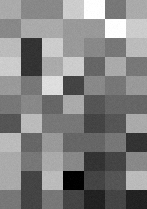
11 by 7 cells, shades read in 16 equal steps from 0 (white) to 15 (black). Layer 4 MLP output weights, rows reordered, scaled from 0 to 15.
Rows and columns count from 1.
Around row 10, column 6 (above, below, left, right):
11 11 11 4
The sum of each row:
35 32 44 45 48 57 56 57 55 60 75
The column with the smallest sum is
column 3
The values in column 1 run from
3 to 10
